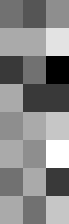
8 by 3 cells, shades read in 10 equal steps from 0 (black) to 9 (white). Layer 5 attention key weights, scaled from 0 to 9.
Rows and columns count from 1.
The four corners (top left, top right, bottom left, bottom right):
4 5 6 7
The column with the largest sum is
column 3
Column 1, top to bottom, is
4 6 2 6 5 6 4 6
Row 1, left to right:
4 3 5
